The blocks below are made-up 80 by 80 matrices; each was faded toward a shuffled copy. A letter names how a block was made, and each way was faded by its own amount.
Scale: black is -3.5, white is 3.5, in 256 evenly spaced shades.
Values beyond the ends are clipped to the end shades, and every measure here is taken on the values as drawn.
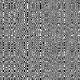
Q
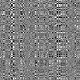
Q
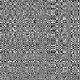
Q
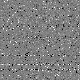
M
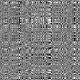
Q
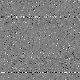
M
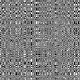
Q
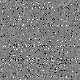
M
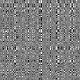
Q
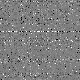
M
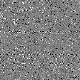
M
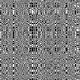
Q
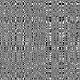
Q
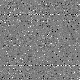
M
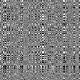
Q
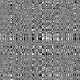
Q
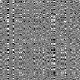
Q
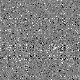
M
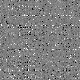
M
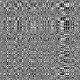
Q
